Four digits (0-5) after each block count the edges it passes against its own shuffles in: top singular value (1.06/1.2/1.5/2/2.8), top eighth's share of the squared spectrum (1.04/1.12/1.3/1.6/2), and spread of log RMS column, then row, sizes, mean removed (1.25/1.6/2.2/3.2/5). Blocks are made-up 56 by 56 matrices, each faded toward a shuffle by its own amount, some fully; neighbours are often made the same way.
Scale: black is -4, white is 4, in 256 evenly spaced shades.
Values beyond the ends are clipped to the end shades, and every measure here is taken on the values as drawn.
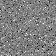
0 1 0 0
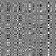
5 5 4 3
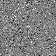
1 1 0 0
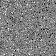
1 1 0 0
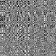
4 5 3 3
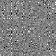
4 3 2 1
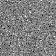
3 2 0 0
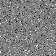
0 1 0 0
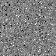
2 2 1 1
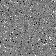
0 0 0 0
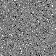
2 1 0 0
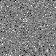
2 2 0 0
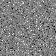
1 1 0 0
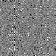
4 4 2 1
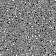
0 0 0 0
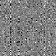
4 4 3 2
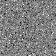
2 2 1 0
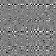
5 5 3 3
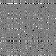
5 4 2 3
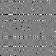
5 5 2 2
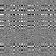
5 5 3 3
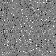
3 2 0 1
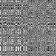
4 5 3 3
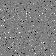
0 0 0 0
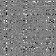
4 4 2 2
